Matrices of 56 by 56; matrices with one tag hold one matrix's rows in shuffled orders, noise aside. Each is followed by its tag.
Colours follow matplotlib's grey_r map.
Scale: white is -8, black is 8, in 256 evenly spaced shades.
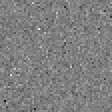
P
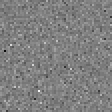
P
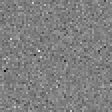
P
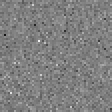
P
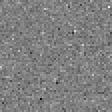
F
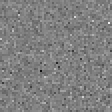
F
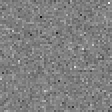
F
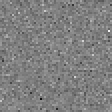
F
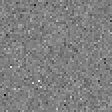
P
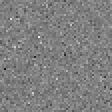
P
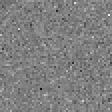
F
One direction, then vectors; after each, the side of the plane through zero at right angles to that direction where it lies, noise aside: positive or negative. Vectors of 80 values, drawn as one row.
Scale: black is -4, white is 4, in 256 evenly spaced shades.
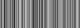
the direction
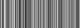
negative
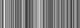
negative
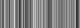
negative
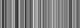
negative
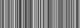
negative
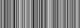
positive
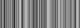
positive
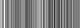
negative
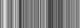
negative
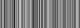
positive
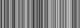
positive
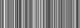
negative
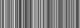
negative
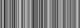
positive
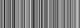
positive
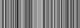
negative
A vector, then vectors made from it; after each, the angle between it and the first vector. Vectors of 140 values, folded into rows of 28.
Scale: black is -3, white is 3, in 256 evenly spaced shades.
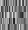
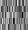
nearly parallel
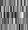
nearly opposite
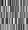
partly opposed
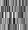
nearly parallel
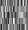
nearly opposite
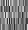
partly aligned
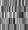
nearly parallel
